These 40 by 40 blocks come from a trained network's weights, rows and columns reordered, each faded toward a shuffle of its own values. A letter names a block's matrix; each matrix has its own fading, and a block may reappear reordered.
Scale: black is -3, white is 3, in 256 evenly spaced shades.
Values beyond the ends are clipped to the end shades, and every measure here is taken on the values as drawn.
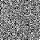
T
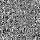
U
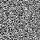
T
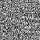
T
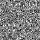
U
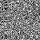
T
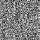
T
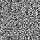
T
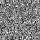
U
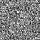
U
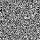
U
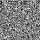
U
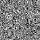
U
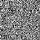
U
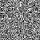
T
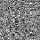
T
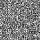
T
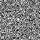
U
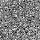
U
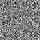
T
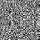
T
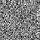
T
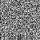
T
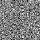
T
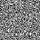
T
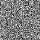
T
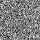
U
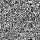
U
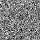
U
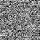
U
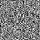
T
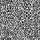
T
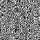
T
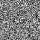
U
